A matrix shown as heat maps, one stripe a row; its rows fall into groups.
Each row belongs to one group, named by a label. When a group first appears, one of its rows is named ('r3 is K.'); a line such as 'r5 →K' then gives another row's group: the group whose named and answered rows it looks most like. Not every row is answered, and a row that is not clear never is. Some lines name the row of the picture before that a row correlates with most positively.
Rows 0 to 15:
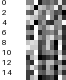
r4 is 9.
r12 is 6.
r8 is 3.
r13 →3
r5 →6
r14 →6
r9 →3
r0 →3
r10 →3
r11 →3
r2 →6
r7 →6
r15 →3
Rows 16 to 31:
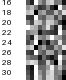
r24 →3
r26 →6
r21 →3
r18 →9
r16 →6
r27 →3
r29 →6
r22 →3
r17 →3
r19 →6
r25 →9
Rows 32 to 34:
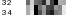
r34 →9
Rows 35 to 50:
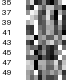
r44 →3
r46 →3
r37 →3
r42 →9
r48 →9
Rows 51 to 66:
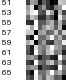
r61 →6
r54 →3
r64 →3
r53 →3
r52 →9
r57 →9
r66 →6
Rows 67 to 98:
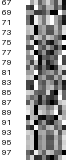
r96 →9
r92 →6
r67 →3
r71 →6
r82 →9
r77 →9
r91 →9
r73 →9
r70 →6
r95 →9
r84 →6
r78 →3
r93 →9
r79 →3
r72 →9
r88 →9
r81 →3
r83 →6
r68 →6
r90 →3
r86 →3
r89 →9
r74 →6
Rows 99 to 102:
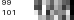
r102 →3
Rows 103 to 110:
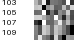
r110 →3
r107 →6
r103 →3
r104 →9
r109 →6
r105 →3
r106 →3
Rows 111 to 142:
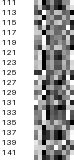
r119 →3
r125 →6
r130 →9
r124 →9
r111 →9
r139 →9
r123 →9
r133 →3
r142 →9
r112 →9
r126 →3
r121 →9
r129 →3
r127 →9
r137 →9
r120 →6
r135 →6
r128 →9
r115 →6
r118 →3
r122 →9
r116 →3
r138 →9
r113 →6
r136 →9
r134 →3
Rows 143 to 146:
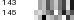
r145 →3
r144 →3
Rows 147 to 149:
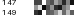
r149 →6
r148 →9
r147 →6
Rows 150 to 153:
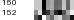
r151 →9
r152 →9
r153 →6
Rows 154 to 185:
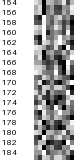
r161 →6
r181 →6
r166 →3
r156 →9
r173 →9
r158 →6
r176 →6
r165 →9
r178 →9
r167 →3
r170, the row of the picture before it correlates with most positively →152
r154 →9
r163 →3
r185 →6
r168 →3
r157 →6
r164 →9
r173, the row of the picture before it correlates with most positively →152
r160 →3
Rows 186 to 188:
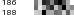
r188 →9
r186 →9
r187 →3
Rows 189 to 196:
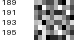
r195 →6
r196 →3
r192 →6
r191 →3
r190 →6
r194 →3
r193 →9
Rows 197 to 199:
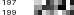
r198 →3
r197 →3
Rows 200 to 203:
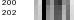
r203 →9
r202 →9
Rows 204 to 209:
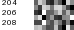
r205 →6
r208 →6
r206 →6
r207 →9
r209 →3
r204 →3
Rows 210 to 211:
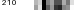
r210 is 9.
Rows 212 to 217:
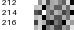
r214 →6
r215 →9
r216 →3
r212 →3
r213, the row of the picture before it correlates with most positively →210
